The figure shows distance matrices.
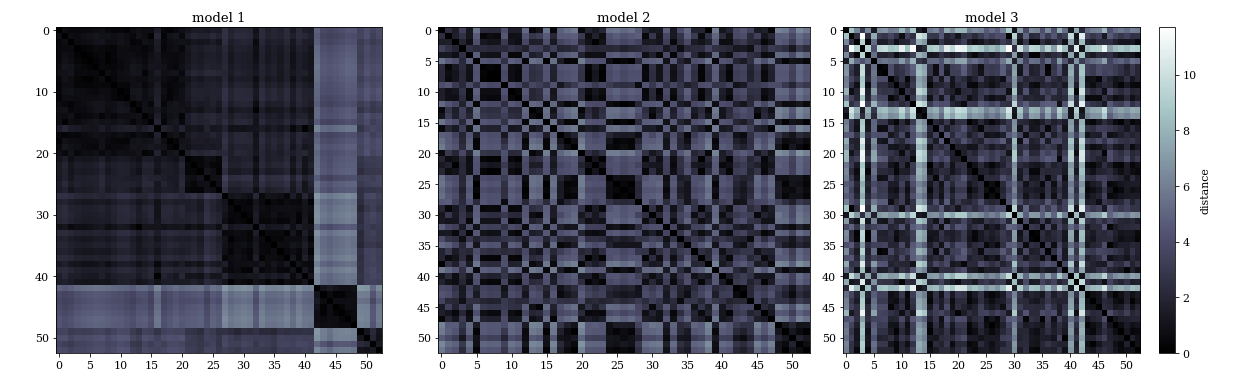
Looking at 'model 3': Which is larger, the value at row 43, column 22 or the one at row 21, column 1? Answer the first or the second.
the second
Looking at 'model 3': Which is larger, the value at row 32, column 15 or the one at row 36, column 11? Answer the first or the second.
the second
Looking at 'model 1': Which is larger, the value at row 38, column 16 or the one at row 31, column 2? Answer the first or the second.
the second
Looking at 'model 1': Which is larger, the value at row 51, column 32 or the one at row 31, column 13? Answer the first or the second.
the first
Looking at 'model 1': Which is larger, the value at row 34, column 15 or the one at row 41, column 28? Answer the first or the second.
the first
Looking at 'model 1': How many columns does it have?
53
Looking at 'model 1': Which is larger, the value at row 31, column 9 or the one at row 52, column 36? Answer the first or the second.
the second
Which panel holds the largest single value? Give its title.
model 3
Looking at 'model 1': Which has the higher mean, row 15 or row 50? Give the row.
50
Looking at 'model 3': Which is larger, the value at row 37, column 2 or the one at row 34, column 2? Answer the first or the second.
the first
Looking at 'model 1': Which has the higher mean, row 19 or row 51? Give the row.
51
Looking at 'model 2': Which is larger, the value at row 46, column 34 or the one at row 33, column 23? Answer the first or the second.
the first
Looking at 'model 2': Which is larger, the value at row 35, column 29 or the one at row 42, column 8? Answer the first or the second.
the first
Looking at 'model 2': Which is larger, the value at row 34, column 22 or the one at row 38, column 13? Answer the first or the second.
the first
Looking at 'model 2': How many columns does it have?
53
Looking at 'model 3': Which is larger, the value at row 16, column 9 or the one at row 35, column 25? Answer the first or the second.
the first
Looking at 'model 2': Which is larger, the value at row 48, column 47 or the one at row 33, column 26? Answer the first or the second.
the first
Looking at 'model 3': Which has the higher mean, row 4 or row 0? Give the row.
0
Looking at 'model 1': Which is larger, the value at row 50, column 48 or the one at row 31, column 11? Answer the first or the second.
the first
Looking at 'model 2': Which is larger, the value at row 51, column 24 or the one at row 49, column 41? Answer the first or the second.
the second
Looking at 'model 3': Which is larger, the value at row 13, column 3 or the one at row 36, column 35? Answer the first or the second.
the second
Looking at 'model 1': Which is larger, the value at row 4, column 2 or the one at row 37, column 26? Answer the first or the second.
the second
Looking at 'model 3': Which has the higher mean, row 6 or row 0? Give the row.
0
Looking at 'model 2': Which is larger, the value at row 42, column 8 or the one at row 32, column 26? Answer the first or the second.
the first
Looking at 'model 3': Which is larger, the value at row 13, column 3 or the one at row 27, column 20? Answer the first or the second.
the second
